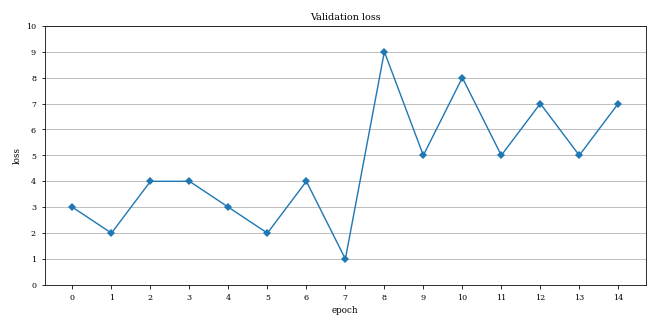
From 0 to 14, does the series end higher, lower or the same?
higher
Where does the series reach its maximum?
8
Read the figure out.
Title: Validation loss
x-axis: epoch, ticks 0 1 2 3 4 5 6 7 8 9 10 11 12 13 14
y-axis: loss, ticks 0 1 2 3 4 5 6 7 8 9 10
Values:
3 2 4 4 3 2 4 1 9 5 8 5 7 5 7
